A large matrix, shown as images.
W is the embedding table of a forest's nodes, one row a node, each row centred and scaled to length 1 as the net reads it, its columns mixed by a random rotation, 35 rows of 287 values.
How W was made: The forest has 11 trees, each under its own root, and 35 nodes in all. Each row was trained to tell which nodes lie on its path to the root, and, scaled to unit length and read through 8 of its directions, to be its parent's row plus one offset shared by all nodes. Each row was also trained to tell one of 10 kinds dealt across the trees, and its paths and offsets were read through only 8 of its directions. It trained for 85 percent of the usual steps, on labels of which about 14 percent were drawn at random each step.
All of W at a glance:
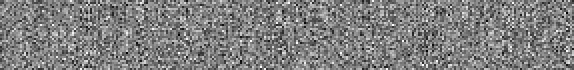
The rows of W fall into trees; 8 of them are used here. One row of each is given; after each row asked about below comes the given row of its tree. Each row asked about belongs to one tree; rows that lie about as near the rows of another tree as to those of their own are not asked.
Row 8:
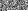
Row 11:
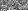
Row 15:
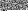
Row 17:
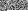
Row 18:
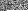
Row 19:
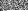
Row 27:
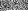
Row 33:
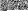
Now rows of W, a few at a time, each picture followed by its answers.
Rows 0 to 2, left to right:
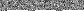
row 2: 27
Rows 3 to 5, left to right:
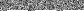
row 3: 11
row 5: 17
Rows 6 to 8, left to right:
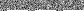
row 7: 11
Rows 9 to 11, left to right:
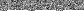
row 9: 17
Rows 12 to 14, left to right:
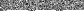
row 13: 17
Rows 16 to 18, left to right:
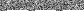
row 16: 15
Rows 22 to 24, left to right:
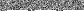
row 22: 15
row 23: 18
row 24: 8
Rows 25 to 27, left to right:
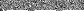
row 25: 18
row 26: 27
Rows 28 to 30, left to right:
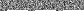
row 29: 17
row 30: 27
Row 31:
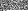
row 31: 27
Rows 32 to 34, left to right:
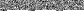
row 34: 11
